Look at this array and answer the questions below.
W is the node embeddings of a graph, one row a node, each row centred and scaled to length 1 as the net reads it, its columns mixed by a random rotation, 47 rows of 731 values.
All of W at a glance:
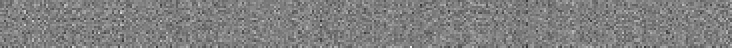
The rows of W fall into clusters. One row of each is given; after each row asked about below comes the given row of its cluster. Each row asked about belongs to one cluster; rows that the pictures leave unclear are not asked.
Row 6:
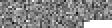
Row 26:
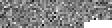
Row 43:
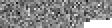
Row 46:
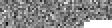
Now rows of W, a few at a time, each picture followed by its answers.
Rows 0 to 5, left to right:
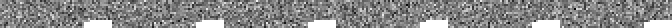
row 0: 46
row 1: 6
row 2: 6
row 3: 43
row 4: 6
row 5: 6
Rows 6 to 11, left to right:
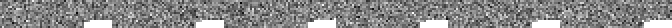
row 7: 46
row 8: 43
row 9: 26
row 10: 46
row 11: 46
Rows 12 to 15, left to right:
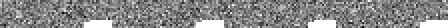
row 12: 46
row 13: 46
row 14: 26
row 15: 6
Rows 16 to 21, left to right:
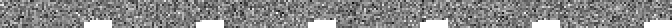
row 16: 26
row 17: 6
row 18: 43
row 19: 43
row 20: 26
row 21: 26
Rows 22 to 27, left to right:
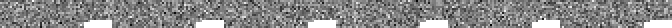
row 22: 6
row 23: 46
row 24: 46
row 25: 46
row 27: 6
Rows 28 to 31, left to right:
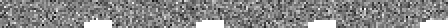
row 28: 26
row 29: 46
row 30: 6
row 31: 43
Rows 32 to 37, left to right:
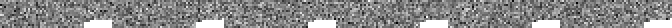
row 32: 43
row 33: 43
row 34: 26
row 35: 6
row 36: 6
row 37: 43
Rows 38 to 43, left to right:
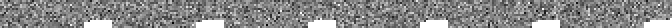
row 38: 26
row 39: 6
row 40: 26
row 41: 26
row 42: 6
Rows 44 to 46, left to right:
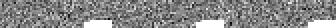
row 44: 46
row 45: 6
